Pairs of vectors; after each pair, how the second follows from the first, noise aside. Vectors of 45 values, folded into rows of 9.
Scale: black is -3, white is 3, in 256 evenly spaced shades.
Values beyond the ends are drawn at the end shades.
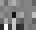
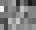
shuffled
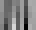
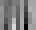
copied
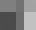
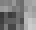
copied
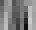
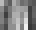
negated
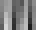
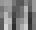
copied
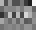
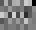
negated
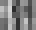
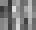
negated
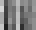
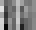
copied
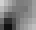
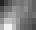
negated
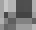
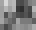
copied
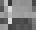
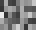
shuffled
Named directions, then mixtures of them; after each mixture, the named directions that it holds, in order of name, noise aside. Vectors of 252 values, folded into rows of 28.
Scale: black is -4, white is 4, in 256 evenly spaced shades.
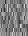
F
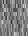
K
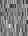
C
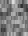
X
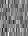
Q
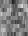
X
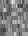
K, X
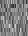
C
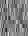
F, Q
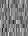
Q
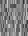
C, F, Q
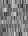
C, K, X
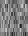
F, X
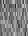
C, K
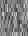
F, K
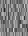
F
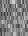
C, K, X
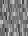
K, Q, X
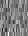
Q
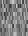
C, K, X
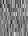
K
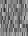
F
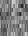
F, X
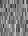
C, K, Q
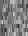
K, Q, X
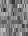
F, K, X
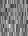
C, Q
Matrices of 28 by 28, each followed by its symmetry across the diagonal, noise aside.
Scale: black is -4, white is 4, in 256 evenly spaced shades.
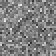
symmetric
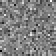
antisymmetric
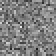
neither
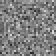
antisymmetric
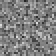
antisymmetric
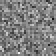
antisymmetric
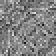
symmetric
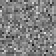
antisymmetric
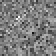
symmetric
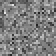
symmetric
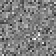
symmetric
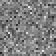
neither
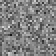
neither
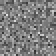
neither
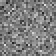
symmetric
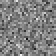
neither
